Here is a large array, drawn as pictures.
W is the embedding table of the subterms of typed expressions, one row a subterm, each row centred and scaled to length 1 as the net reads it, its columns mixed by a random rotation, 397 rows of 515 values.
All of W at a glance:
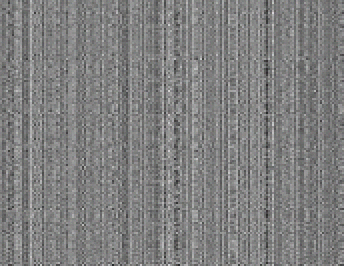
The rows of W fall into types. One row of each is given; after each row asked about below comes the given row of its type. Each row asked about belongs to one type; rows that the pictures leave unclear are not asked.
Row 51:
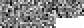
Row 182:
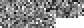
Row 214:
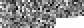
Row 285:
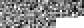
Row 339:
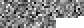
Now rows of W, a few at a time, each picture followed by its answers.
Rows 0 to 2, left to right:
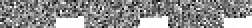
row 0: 285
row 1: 285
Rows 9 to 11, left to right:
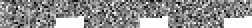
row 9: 214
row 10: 182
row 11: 51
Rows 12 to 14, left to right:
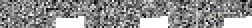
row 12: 182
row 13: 214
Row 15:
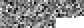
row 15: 51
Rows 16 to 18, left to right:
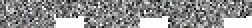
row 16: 182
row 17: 285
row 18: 339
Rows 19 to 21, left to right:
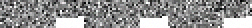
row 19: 285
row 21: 51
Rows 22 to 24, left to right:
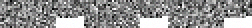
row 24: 285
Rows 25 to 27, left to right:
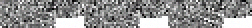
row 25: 51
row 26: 51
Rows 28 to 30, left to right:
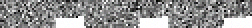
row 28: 182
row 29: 51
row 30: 285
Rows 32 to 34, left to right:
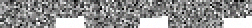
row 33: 214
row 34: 51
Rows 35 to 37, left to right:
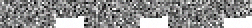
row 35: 339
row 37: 51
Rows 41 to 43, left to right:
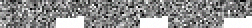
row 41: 214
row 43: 285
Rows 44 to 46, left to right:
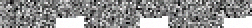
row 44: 214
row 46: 51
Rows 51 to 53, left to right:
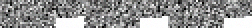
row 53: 214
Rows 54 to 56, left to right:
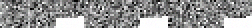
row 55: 285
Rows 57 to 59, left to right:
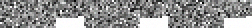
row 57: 285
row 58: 182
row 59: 339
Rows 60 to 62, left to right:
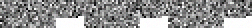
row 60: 339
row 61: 51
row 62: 285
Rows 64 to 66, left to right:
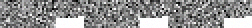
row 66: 51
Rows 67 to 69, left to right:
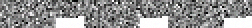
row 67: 182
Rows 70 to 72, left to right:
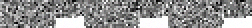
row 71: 51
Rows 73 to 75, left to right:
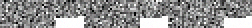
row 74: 339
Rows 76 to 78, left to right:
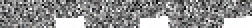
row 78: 214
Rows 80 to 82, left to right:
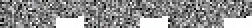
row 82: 339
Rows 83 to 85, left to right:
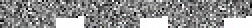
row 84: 339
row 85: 285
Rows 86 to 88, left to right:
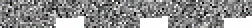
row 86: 51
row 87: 339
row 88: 339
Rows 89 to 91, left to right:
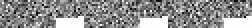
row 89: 339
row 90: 285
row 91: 182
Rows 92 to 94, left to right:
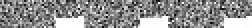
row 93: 285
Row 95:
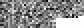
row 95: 182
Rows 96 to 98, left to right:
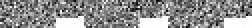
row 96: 285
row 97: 51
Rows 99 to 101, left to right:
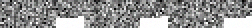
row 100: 214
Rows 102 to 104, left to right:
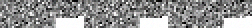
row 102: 182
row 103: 182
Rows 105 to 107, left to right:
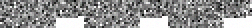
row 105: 285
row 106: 285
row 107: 51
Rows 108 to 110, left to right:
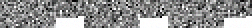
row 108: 285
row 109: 339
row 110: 285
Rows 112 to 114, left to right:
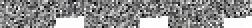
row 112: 285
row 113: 51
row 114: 51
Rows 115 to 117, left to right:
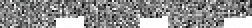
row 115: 285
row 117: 285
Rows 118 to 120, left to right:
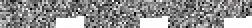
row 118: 214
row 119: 339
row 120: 339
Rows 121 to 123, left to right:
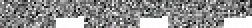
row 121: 339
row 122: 182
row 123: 285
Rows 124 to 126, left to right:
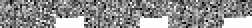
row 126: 214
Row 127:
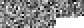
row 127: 285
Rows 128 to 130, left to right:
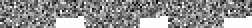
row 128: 285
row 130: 285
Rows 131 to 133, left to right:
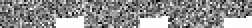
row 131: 51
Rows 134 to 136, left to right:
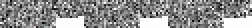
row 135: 51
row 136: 51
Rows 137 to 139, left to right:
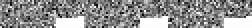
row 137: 51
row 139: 182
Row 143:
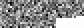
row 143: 51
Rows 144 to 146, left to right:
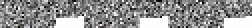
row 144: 285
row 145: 182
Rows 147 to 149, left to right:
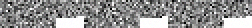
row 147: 51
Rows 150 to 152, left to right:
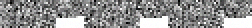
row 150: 214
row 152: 182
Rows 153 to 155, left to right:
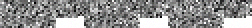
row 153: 339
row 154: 182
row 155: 182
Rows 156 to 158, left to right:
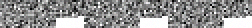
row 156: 285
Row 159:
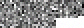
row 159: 285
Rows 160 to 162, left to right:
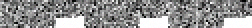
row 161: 51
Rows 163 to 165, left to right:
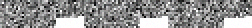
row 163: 285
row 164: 51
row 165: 214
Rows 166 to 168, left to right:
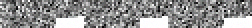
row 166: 214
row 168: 285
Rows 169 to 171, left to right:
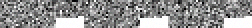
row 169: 285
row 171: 214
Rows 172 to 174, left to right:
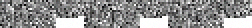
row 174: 51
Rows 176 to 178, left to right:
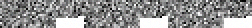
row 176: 339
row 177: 339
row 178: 182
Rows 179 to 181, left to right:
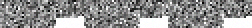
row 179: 285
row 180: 182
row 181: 339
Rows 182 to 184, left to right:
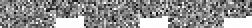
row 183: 51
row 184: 285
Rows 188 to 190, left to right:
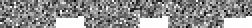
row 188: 285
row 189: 182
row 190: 339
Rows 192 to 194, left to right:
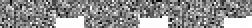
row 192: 182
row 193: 182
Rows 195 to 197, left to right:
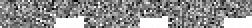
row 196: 285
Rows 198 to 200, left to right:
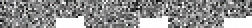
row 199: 51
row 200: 285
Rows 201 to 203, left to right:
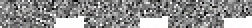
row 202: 285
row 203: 339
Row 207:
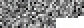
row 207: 339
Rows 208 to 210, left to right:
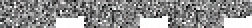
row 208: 285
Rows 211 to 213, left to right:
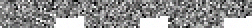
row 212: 51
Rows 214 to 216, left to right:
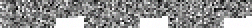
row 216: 182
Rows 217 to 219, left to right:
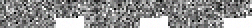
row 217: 182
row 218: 214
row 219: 51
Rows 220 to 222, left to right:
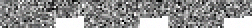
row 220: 51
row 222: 51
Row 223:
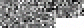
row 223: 51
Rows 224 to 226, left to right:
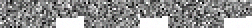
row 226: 339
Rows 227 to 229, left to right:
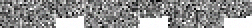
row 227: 51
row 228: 51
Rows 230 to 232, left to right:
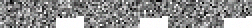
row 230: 214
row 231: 285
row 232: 339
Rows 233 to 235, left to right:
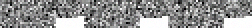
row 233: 51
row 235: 214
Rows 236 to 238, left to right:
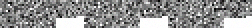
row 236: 51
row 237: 285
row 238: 182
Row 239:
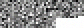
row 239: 182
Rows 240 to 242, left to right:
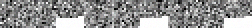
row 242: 214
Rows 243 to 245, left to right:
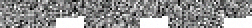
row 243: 285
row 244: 339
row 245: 182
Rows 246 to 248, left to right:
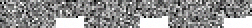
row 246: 285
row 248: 51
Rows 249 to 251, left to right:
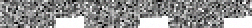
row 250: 214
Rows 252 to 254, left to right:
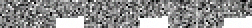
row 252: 339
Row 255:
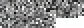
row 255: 182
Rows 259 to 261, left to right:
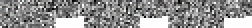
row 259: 51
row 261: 214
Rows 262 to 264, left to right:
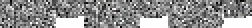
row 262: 182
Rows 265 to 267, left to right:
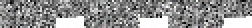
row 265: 214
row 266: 182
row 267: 214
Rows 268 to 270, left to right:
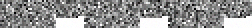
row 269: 285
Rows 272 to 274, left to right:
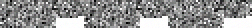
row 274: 182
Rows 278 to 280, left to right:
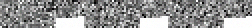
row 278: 51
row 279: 214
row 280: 339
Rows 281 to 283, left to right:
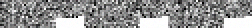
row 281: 182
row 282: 51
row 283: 214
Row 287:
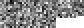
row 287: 214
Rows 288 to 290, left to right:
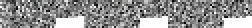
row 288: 214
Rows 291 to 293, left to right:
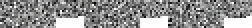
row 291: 285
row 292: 51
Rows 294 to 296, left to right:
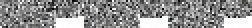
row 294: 51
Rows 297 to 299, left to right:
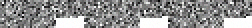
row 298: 285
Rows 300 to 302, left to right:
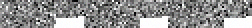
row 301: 339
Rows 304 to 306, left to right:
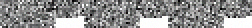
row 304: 51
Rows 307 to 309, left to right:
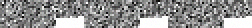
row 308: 285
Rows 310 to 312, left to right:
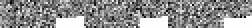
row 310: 214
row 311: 51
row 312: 182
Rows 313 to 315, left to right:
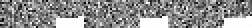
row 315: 285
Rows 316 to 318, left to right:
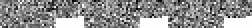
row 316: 51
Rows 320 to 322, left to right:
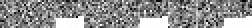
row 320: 182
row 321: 285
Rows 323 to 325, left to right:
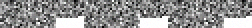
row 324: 339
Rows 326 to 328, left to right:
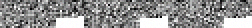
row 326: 285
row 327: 182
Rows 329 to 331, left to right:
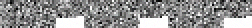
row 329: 214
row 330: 182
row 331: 182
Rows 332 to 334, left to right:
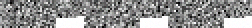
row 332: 214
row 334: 51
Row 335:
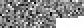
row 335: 339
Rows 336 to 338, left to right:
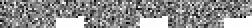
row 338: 182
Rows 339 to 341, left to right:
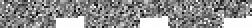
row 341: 182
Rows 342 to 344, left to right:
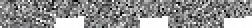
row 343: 339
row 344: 51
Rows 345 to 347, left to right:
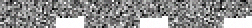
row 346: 339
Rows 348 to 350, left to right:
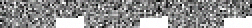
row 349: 285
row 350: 285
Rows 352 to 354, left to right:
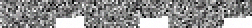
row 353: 51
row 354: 285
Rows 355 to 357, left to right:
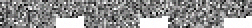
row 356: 51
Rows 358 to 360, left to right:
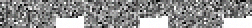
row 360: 182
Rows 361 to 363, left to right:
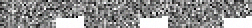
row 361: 182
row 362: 51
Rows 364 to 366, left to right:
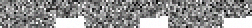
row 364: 182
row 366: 51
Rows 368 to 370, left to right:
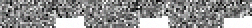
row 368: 51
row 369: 51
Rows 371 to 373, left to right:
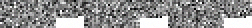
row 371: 285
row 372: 182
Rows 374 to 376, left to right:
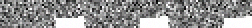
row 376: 214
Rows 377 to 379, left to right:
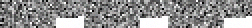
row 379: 339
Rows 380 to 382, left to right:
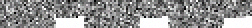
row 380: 182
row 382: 214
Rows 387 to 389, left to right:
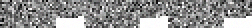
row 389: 285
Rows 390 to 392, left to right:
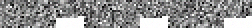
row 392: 339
